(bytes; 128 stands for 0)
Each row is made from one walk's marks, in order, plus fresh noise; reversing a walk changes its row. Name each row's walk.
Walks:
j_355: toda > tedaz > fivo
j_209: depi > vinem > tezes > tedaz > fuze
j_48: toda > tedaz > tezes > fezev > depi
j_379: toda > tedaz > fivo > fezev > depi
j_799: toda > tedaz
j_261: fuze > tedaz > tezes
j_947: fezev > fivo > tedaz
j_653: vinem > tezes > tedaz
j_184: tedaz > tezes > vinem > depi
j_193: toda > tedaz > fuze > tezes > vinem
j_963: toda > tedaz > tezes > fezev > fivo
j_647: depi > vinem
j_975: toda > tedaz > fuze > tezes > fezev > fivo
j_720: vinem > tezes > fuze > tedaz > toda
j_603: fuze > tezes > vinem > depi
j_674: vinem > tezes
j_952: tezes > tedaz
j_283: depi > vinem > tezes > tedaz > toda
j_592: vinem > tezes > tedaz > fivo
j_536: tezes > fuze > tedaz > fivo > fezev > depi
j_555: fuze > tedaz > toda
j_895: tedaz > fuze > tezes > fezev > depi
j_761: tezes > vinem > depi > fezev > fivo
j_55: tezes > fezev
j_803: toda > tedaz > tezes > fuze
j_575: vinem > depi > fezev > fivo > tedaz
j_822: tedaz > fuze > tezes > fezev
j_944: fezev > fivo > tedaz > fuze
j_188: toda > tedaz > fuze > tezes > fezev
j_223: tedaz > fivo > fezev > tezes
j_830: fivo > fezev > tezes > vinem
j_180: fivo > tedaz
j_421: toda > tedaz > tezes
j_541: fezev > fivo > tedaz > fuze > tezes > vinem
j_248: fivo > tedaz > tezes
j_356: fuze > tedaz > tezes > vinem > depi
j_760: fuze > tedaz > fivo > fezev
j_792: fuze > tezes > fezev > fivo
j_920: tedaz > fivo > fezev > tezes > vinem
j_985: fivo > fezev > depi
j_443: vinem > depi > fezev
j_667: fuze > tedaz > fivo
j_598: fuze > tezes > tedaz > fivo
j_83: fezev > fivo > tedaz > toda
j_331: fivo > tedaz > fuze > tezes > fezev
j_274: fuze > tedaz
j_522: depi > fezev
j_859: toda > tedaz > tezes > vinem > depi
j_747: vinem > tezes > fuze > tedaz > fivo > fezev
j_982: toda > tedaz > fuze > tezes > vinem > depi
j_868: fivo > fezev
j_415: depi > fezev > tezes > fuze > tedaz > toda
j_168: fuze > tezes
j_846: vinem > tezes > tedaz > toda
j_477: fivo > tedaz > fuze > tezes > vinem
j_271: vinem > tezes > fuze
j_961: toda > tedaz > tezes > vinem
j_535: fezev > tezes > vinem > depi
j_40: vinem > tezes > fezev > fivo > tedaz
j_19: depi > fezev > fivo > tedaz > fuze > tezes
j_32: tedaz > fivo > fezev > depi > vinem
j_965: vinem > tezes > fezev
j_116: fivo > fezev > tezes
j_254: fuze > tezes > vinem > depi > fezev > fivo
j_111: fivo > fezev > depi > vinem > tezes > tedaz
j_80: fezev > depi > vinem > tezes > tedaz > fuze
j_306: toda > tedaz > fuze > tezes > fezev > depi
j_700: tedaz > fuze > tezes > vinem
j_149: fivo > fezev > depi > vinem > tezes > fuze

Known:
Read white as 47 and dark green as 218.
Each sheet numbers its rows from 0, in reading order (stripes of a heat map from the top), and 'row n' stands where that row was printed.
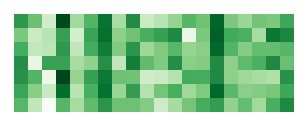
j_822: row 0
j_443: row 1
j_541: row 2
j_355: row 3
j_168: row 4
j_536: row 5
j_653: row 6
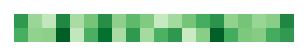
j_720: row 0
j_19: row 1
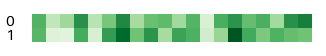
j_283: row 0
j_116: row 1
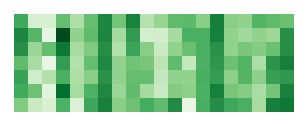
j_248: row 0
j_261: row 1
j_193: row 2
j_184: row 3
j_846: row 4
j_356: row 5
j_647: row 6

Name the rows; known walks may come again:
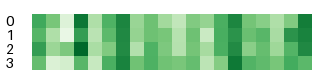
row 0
j_356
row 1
j_184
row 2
j_982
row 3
j_40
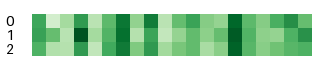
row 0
j_223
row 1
j_895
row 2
j_541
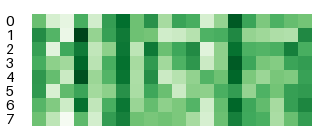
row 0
j_116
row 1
j_168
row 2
j_379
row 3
j_19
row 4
j_822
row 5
j_961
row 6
j_80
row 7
j_965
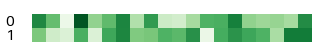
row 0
j_261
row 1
j_647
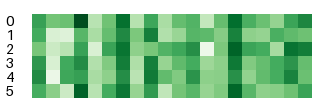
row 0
j_415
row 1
j_248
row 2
j_443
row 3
j_963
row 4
j_355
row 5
j_536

